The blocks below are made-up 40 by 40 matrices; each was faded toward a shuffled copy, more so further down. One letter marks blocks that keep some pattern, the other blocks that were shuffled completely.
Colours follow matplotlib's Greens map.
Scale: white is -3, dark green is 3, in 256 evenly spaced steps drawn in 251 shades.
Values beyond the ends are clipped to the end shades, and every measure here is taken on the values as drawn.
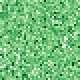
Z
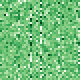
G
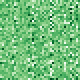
G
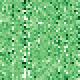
G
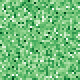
Z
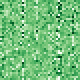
G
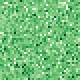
Z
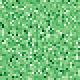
Z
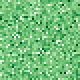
Z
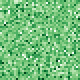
Z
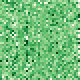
G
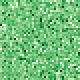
Z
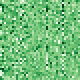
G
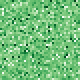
Z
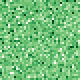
Z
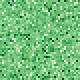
Z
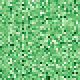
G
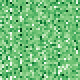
G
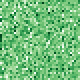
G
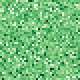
Z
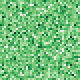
Z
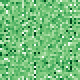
G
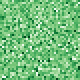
Z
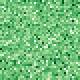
Z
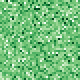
Z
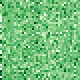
G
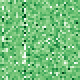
G
